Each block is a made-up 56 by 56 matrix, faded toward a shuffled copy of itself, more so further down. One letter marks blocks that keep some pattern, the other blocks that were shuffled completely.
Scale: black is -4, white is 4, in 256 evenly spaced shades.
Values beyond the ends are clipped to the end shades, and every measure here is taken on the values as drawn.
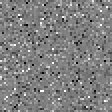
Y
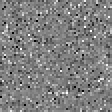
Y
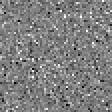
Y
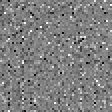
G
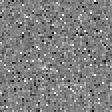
Y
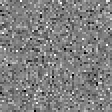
G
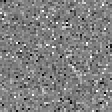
Y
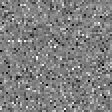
Y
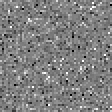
Y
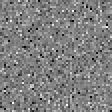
Y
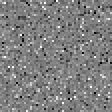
Y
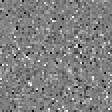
G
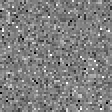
Y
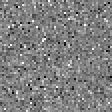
Y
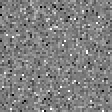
Y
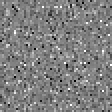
G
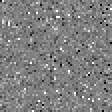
Y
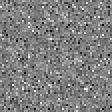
Y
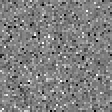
Y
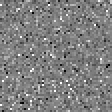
Y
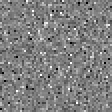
G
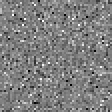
G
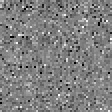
G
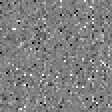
G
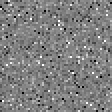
Y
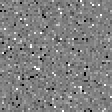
Y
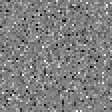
Y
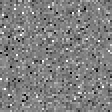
G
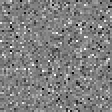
G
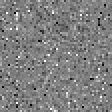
G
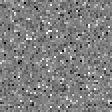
G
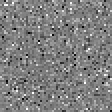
Y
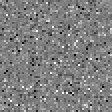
Y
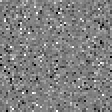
G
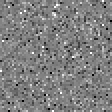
Y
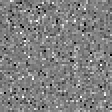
Y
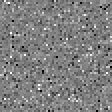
Y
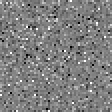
Y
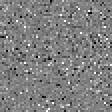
G
